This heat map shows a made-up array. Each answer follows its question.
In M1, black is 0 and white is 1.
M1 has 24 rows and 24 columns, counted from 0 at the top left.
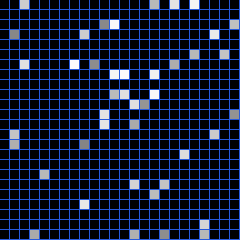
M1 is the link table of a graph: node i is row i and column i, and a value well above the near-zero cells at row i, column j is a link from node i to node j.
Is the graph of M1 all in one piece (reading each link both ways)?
yes
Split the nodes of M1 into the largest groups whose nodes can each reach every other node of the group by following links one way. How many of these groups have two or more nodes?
0
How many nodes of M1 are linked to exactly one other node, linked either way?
1
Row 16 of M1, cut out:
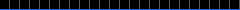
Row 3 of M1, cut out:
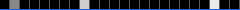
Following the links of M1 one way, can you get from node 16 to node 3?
no
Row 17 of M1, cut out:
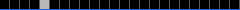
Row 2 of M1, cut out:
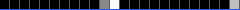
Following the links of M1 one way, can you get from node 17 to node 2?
no
